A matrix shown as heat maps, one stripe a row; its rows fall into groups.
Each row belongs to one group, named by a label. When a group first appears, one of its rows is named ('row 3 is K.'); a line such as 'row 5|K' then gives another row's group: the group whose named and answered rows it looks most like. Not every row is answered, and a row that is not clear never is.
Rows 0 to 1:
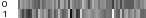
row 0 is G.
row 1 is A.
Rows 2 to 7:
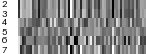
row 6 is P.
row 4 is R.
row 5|A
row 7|A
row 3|G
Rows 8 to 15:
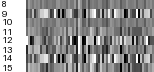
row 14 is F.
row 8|G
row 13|G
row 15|G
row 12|P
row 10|G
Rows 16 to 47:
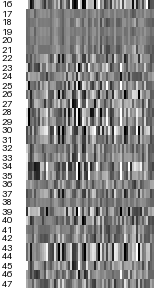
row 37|F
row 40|P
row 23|A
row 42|R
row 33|P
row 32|P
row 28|A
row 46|A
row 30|F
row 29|A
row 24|G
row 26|F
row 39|G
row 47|R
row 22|F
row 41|R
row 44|F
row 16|P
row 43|F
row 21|R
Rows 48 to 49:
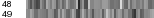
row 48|A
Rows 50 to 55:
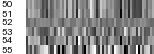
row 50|G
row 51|G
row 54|G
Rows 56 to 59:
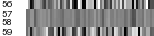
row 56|P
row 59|F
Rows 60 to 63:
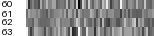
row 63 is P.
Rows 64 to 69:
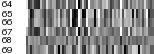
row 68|G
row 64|A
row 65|P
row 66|P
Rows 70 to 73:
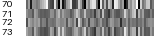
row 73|R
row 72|G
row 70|F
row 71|R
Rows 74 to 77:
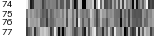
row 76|G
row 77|F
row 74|P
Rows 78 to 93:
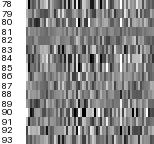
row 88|G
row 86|P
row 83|F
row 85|A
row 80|A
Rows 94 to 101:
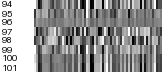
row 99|P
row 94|P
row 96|G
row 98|F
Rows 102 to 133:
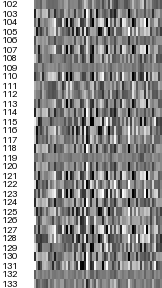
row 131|P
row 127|F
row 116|A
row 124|G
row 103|G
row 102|R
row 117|A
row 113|F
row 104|F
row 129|P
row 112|R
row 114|G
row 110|F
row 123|F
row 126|P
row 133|A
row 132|G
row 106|G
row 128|A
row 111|R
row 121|F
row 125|A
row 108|P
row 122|A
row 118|G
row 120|G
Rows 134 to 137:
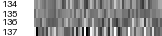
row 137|A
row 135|G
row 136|R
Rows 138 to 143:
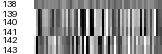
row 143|A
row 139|P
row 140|P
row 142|A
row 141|P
